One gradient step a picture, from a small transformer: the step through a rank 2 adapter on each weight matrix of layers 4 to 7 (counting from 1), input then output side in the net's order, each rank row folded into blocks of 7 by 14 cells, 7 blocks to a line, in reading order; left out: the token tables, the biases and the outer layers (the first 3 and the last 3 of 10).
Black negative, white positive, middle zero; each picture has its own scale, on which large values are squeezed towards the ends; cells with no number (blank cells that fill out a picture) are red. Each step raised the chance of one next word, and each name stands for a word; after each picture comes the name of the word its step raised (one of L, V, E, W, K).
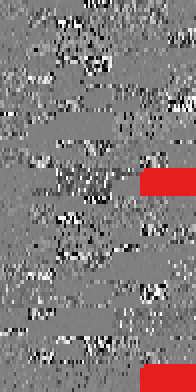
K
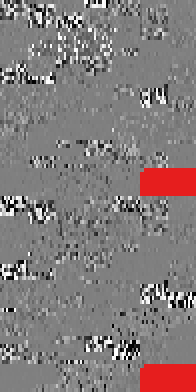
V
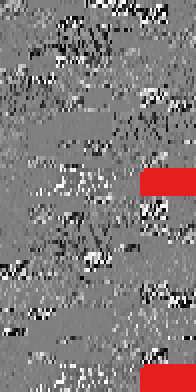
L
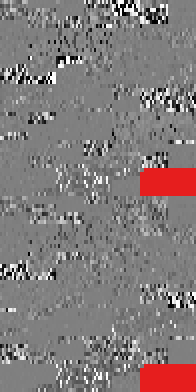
L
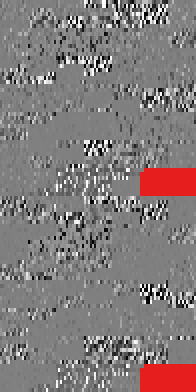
L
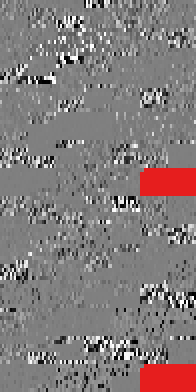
V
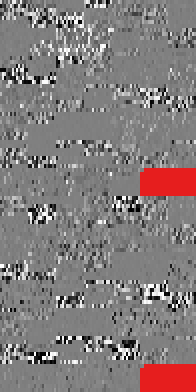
V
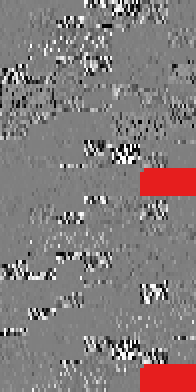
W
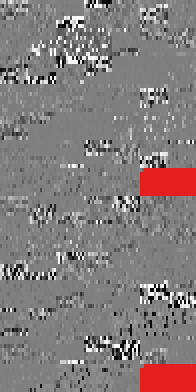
V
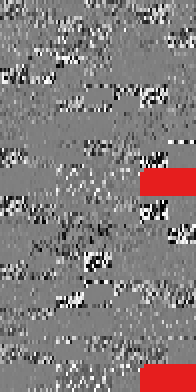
L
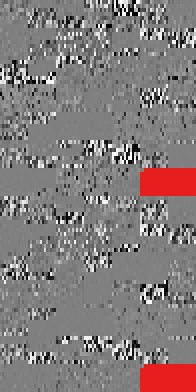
W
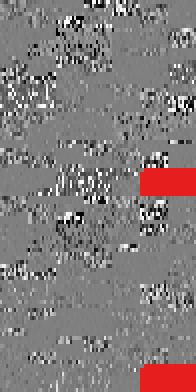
K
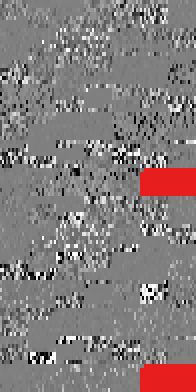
W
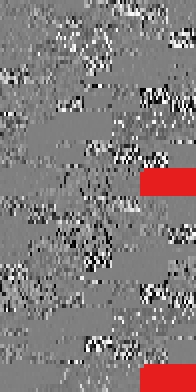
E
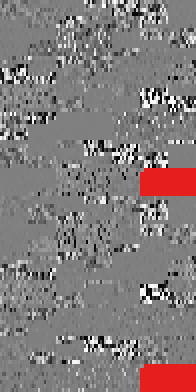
E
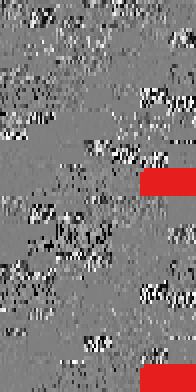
E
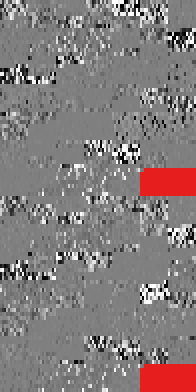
W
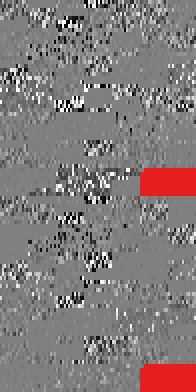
K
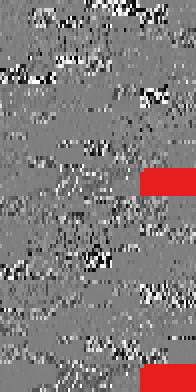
L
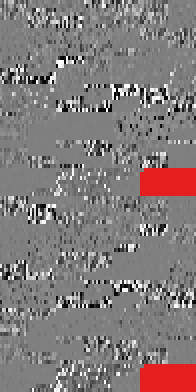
L
